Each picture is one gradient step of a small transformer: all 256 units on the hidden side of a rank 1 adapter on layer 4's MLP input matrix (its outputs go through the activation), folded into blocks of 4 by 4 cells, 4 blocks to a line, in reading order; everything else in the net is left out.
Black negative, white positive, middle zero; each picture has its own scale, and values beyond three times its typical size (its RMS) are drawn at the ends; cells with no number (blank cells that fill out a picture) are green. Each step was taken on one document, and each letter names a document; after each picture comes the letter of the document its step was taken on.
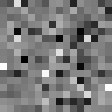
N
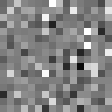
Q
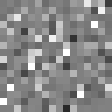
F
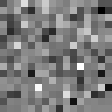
N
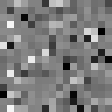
Q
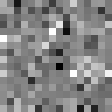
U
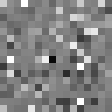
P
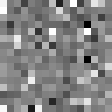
U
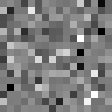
F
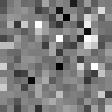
U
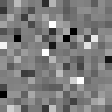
Q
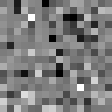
N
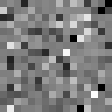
F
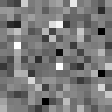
N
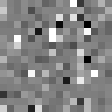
U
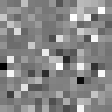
P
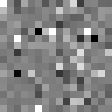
U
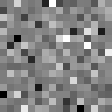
Q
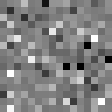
Q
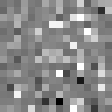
P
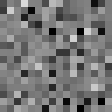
Q
